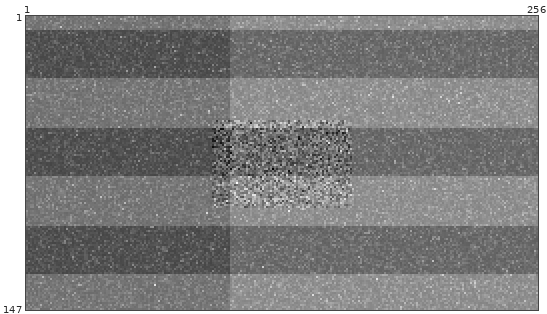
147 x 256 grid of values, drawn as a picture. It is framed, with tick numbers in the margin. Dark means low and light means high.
Roughest part: centre. Odd patch: rougher, in the centre. Stripes: horizontal, repeating 3 times. Histogram: bell-shaped. Seam: vertical, 40% of the way across, the right part higher.
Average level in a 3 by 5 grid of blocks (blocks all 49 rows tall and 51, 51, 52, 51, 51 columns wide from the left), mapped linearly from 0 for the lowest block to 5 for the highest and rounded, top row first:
00555 / 00555 / 00555
